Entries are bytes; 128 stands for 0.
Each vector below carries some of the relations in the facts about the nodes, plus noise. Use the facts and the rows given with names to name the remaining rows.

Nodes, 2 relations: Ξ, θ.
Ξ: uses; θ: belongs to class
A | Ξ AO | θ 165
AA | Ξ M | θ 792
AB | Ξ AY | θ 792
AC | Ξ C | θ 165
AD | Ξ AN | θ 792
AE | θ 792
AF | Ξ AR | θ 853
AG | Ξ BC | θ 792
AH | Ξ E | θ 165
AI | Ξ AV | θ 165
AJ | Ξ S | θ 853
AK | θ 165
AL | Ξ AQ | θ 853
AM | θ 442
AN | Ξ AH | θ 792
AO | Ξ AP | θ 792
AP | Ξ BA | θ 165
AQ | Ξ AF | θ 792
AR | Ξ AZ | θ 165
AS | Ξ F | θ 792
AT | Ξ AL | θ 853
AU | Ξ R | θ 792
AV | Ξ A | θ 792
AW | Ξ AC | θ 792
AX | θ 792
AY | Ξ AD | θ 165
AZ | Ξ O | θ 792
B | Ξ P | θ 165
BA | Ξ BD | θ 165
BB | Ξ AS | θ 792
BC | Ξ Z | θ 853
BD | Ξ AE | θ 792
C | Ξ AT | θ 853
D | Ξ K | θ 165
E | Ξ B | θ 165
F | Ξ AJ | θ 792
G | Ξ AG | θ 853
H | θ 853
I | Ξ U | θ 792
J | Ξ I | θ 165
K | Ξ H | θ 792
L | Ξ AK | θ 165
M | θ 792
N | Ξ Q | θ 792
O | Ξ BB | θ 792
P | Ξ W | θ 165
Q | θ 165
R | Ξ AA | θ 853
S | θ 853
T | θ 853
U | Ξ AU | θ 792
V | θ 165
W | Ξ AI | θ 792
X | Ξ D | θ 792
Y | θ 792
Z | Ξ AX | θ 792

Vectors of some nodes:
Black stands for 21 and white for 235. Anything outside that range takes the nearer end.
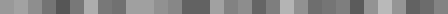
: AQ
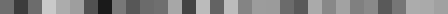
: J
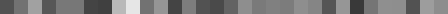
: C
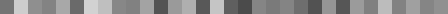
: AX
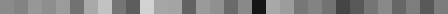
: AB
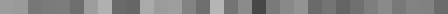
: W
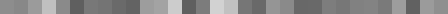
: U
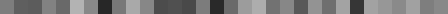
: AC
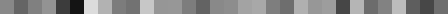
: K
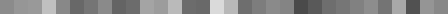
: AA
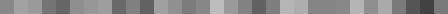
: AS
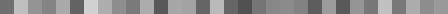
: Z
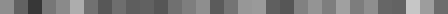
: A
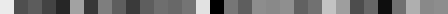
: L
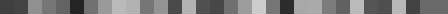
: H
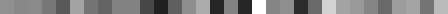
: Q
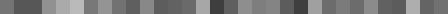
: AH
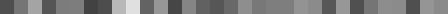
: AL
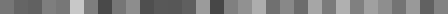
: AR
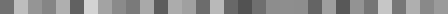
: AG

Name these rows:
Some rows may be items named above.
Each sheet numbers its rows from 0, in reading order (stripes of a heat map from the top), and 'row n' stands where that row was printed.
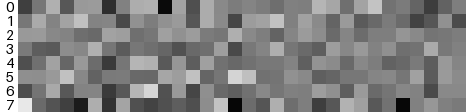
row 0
AJ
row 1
AM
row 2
Y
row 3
V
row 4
T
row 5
AU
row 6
AF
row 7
AK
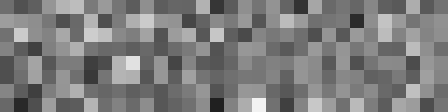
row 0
AY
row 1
AW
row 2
AX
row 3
AI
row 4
AL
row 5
T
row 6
AI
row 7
D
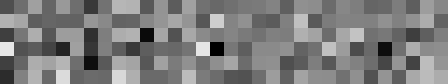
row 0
T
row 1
BD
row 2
AJ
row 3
L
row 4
R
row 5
G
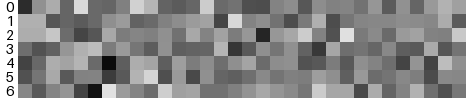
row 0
BC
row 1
AE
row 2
N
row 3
AY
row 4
R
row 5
AF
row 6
X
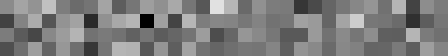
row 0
M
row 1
S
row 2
P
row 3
T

